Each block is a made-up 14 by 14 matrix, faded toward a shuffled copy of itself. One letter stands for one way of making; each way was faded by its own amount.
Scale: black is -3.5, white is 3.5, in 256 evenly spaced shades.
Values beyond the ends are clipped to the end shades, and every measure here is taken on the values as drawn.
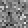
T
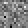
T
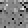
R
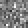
T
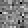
T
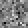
T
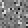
R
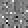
R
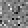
R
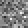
T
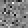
T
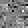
R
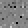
R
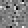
R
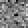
T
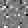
R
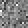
T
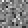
T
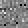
R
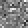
R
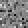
R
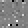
R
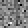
R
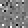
R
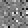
R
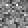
T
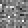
T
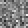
T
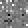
R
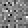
R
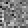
T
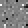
R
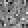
R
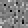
R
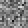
T
